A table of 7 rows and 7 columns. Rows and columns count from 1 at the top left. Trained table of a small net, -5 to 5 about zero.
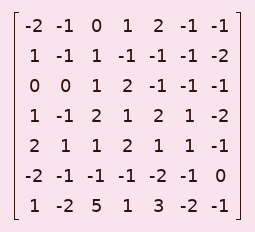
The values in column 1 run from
-2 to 2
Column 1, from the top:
-2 1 0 1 2 -2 1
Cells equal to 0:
4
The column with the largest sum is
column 3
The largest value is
5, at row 7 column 3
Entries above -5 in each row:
7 7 7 7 7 7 7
